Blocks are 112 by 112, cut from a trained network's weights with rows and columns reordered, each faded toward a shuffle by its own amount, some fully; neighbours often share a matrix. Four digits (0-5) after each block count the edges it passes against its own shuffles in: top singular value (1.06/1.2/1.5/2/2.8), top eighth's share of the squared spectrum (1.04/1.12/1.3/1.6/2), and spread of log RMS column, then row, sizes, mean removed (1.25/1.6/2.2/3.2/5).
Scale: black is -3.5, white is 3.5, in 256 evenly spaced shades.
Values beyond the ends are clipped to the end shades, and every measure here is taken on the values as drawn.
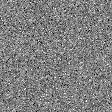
0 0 0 0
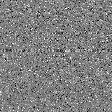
3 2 0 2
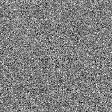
3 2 0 1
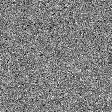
1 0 0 0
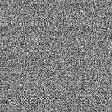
4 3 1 2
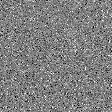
3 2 0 2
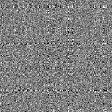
4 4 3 3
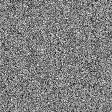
2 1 0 0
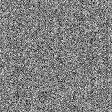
2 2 0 0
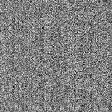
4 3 1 1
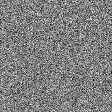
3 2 0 0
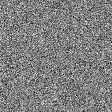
2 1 0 0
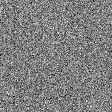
0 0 0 0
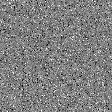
3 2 0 1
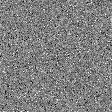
0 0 0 0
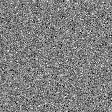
1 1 0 0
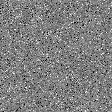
2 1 0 1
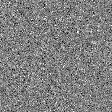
2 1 0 0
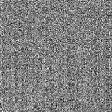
4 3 1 2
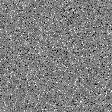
0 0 0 0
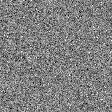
2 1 0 0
